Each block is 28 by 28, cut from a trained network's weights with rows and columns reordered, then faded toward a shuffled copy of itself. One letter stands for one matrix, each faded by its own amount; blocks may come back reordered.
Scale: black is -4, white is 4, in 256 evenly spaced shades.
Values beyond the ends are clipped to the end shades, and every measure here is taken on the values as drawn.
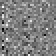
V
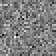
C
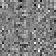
V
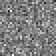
C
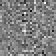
V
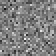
C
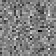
V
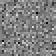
V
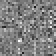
V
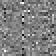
V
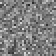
C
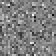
V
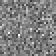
C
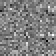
V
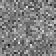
C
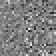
V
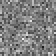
C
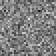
C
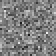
C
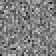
C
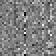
V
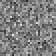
C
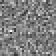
C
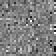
V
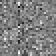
V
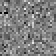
V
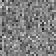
C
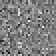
V
